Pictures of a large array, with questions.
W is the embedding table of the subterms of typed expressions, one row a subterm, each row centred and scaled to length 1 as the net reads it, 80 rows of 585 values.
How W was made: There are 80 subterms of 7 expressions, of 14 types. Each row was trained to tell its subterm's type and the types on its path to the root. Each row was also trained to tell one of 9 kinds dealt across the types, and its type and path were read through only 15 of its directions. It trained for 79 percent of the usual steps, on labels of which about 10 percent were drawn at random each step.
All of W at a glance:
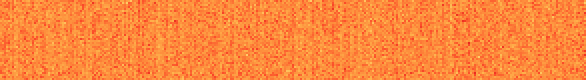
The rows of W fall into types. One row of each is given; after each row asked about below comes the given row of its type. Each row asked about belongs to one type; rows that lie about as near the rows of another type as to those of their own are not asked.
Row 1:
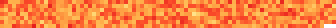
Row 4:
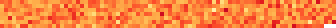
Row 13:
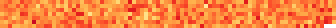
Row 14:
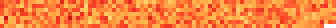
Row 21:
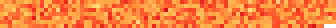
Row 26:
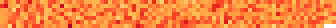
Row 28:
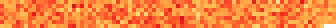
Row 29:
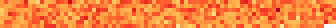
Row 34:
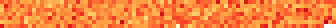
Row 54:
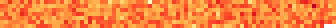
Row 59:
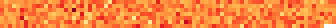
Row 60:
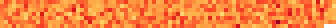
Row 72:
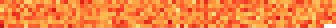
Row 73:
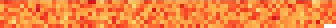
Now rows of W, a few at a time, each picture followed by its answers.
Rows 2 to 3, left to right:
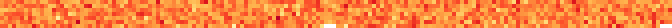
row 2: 26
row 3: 1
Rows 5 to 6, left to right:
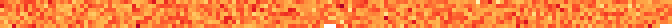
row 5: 1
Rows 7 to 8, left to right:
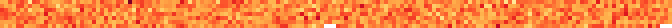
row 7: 28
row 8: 13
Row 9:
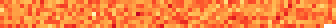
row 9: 34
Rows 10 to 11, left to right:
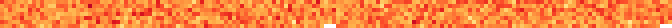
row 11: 29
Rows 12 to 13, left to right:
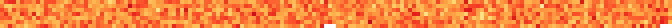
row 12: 60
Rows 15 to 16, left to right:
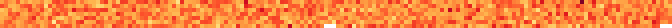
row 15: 26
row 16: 72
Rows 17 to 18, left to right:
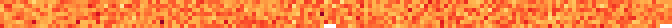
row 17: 4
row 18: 29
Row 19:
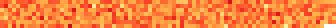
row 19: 73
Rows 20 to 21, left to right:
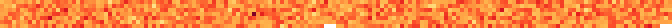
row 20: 21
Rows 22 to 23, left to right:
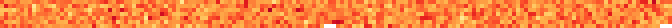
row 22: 34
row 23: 60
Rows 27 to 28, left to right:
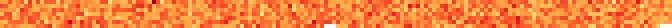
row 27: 54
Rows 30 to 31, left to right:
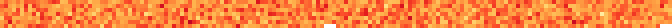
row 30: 60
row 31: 28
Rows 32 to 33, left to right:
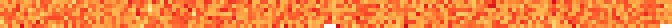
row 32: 28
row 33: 26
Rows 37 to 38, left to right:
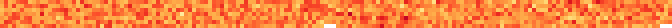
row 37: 26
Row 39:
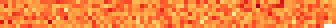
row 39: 72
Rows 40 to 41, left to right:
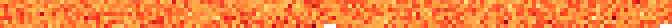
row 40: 54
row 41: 4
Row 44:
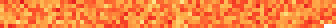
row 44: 4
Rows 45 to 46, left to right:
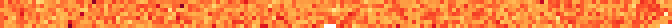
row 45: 34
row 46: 26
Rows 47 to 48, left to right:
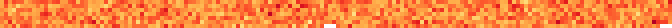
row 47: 60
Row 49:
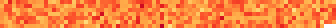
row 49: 4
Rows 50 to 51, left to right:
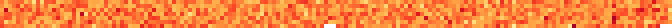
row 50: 54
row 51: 13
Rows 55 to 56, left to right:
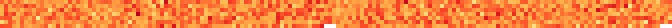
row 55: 13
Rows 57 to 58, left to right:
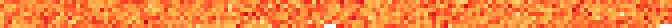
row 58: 4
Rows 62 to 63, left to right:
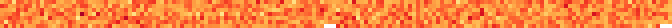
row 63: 28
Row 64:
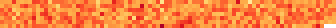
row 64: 21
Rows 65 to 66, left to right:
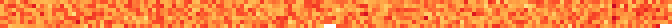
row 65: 13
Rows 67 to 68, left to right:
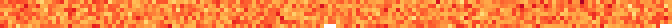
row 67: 73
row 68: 72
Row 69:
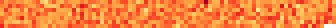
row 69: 34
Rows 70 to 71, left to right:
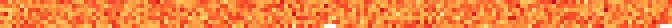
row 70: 1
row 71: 34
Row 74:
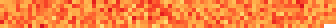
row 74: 28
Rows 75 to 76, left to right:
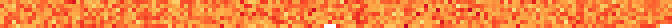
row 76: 54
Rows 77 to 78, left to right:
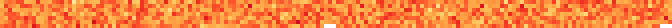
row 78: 72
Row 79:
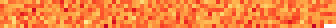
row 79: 21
